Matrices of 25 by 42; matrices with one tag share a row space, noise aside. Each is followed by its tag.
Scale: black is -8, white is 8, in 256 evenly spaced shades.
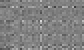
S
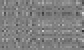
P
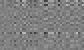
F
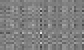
S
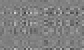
F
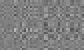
F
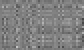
P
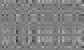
P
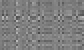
P
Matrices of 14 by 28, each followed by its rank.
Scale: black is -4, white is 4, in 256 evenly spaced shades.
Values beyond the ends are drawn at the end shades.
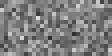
full rank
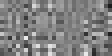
three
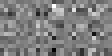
three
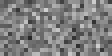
full rank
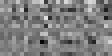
three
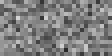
full rank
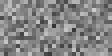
full rank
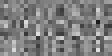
three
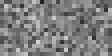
full rank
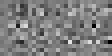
three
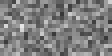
full rank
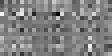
three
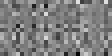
three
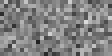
full rank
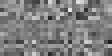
three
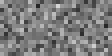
full rank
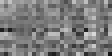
three
